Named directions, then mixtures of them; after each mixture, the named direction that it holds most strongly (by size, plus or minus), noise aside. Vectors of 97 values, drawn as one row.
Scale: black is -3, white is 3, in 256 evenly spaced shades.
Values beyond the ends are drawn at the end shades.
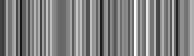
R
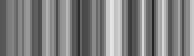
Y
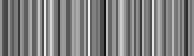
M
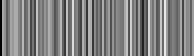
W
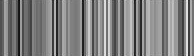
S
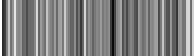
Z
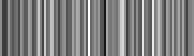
M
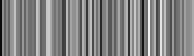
W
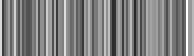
Z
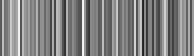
S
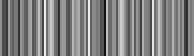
M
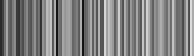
S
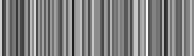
W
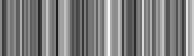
Y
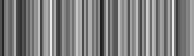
R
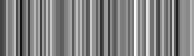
R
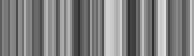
Y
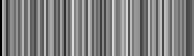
W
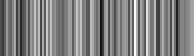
R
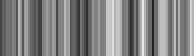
Y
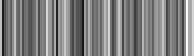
Z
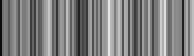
Y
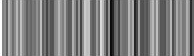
R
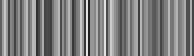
M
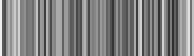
Z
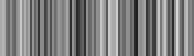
R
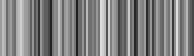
R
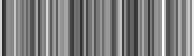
Z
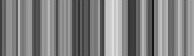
Y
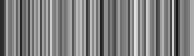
R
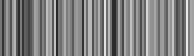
S
